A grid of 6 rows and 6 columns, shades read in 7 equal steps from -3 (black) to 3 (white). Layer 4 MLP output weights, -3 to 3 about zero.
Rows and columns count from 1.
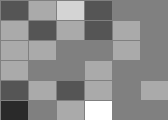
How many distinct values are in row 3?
2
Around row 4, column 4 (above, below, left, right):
0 1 0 0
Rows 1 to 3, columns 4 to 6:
-1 0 0 | -1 1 0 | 0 1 0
